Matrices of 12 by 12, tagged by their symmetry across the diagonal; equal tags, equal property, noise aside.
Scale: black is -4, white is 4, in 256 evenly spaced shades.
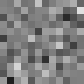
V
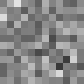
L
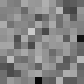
L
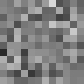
V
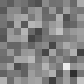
L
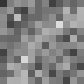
L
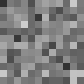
L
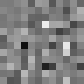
V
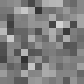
V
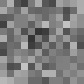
L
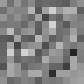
L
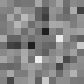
L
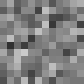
V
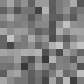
V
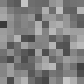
V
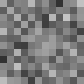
L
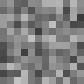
V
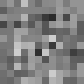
V
